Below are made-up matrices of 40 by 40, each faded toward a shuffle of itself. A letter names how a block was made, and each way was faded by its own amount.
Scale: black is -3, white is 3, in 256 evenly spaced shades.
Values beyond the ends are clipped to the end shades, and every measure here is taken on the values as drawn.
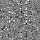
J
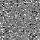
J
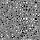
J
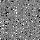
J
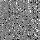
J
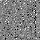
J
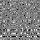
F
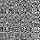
F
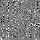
J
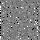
J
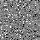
J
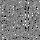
J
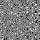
J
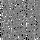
J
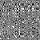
F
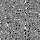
J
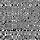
F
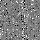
J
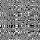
F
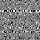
F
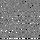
F
